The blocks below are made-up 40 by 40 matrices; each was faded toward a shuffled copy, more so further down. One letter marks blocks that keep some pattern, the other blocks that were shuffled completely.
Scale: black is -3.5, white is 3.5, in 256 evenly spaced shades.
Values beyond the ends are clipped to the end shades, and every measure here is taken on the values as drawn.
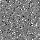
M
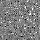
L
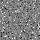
M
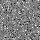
M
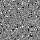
L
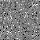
L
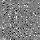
L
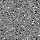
M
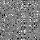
L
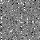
L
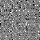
L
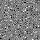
L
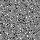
M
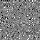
L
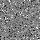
M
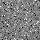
M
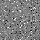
L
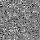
L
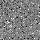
M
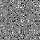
L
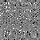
L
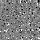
L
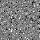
L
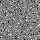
M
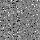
L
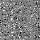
L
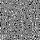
L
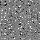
L
